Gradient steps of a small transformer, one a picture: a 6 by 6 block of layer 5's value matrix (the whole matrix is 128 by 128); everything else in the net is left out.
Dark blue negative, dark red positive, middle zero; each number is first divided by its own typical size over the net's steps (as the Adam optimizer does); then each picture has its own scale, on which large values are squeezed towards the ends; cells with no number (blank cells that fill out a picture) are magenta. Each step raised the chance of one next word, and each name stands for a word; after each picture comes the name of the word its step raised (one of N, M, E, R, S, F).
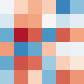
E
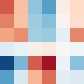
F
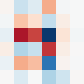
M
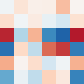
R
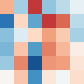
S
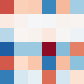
E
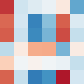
R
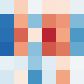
S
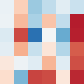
S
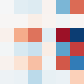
M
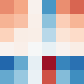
F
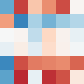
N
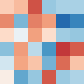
R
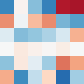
N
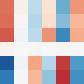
F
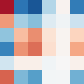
R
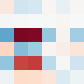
M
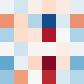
N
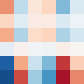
F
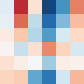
R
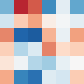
E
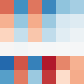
F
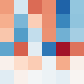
R
